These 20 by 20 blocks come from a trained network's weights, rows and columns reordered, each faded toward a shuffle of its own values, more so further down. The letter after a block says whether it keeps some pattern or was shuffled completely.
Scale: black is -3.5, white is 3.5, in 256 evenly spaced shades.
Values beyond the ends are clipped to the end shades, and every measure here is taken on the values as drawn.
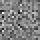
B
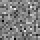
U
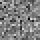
U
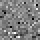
U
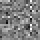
B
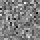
U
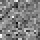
B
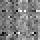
B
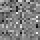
B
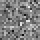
U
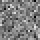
U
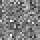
B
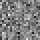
B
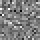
U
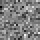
U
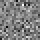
B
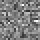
B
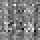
B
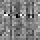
B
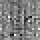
B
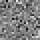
U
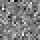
U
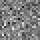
B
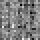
B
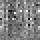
B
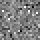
U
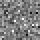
U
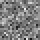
U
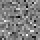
U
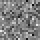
U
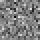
B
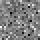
U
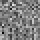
B
